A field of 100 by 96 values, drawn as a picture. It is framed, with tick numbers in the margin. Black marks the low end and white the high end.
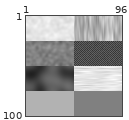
The table splits into 4 rows of 2 panels. Panel 1,1: very high, blotchy, faint in contrast. Panel 1,2: high, streaked downward. Panel 2,1: middling, blotchy, faint in contrast. Panel 2,2: low, checkered. Panel 3,1: low, smooth. Panel 3,2: very high, streaked across, faint in contrast. Panel 4,1: high, flat. Panel 4,2: middling, flat.
